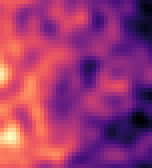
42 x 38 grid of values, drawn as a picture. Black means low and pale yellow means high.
Lone odd cells: none. Slope: up to the left. Stripes: none. Ninth with the highest average: bottom left. Grain: blotchy.
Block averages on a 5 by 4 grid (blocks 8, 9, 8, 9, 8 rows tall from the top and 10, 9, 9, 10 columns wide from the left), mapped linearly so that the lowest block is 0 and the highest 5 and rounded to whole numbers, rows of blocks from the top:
3 3 2 0
4 3 2 1
5 3 2 2
5 3 2 0
5 4 1 1
